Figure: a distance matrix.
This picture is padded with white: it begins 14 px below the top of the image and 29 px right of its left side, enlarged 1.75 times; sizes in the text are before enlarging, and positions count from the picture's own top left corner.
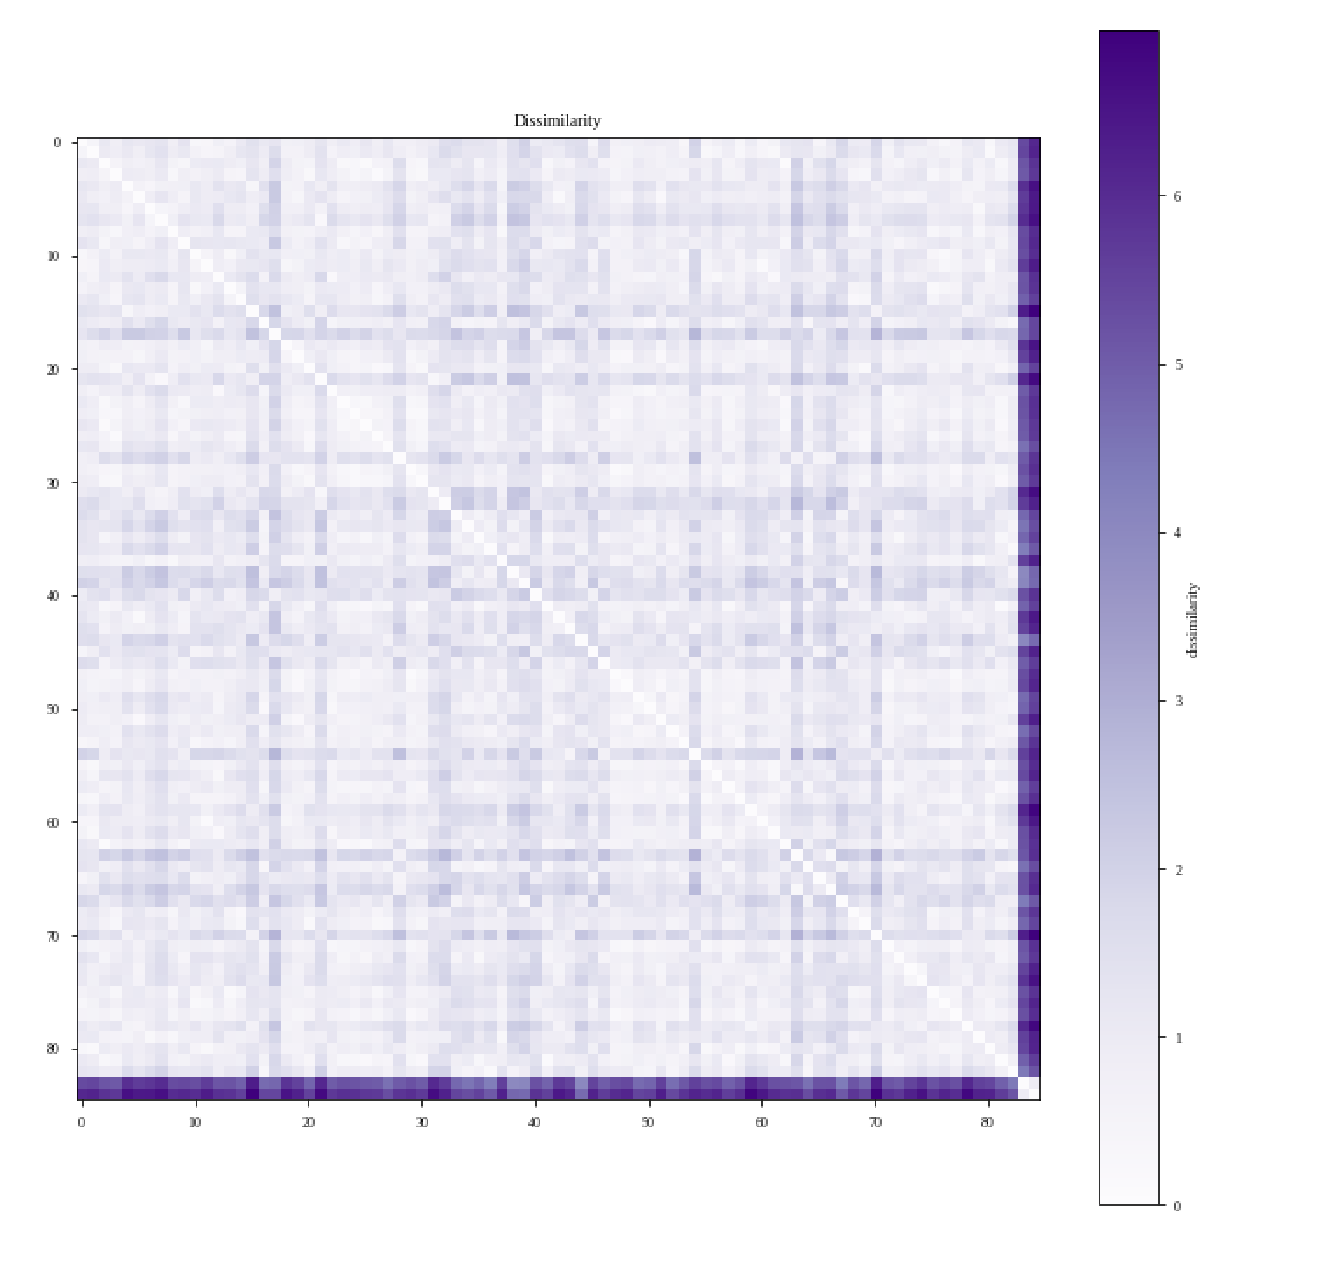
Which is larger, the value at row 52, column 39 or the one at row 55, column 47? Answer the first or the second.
the first
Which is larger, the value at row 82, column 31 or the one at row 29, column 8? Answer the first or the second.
the first
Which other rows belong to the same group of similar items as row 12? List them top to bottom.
0, 1, 2, 3, 4, 5, 6, 7, 8, 9, 10, 11, 13, 14, 15, 16, 17, 18, 19, 20, 21, 22, 23, 24, 25, 26, 27, 28, 29, 30, 31, 32, 33, 34, 35, 36, 37, 38, 39, 40, 41, 42, 43, 44, 45, 46, 47, 48, 49, 50, 51, 52, 53, 54, 55, 56, 57, 58, 59, 60, 61, 62, 63, 64, 65, 66, 67, 68, 69, 70, 71, 72, 73, 74, 75, 76, 77, 78, 79, 80, 81, 82
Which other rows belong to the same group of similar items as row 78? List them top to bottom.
0, 1, 2, 3, 4, 5, 6, 7, 8, 9, 10, 11, 12, 13, 14, 15, 16, 17, 18, 19, 20, 21, 22, 23, 24, 25, 26, 27, 28, 29, 30, 31, 32, 33, 34, 35, 36, 37, 38, 39, 40, 41, 42, 43, 44, 45, 46, 47, 48, 49, 50, 51, 52, 53, 54, 55, 56, 57, 58, 59, 60, 61, 62, 63, 64, 65, 66, 67, 68, 69, 70, 71, 72, 73, 74, 75, 76, 77, 79, 80, 81, 82
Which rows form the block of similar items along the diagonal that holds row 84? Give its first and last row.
83 to 84
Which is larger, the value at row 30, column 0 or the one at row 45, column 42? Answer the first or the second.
the second
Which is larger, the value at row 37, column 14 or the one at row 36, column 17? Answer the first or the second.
the second
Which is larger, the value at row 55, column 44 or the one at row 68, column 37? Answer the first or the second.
the first
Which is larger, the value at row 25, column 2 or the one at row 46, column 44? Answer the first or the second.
the second
